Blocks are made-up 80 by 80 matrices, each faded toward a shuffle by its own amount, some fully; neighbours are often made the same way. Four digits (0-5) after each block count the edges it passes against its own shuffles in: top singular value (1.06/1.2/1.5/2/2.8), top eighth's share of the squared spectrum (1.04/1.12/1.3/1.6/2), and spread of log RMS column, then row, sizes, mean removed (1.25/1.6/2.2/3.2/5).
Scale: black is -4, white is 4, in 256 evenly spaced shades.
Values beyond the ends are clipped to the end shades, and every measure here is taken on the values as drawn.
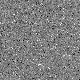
0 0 0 0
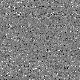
1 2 0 2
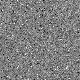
0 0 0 0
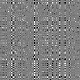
5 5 4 3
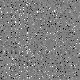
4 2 1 0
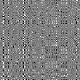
5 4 3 3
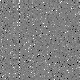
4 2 1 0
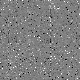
3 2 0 0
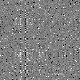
4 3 2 1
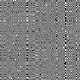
5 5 3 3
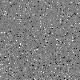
2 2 0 0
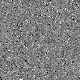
0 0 0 0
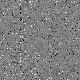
2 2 1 0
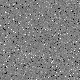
0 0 0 0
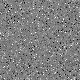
0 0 0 0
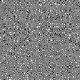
4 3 2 2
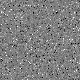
2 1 0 1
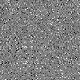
4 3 1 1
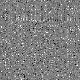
4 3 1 1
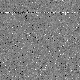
3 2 0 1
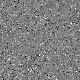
0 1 0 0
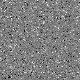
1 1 1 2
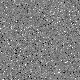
0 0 0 0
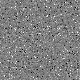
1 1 0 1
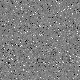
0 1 0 0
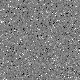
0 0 0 0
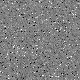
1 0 0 0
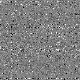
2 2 2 3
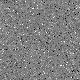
1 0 0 0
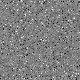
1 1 0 1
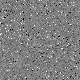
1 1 0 0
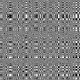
5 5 4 4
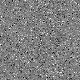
3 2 0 0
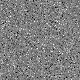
2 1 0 0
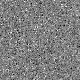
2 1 0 0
